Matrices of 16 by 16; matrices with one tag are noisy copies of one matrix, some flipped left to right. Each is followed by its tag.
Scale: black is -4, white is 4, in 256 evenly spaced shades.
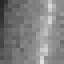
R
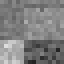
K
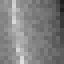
R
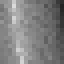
R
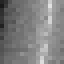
R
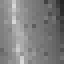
R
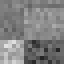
K
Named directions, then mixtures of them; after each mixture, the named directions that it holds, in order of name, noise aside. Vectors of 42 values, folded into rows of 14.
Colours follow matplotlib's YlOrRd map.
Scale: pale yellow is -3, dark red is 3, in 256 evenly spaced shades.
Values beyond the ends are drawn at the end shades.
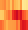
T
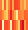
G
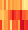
G, T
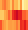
T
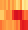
T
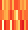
G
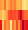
G, T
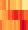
T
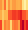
G, T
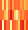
G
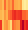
G, T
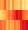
T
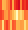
G, T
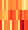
G, T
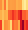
G, T
